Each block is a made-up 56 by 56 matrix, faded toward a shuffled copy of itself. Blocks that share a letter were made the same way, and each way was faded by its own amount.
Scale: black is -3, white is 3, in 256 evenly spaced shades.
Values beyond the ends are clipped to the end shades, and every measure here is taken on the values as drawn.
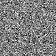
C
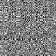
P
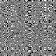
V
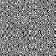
V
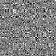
P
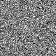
C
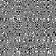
V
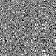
P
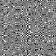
V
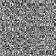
P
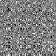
P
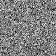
C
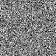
C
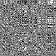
P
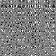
V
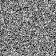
C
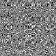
P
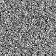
C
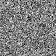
C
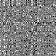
P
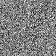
C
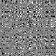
V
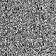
C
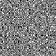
P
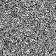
C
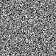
C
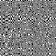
V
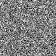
C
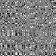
V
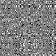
P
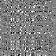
V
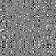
V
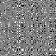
V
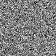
C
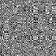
P
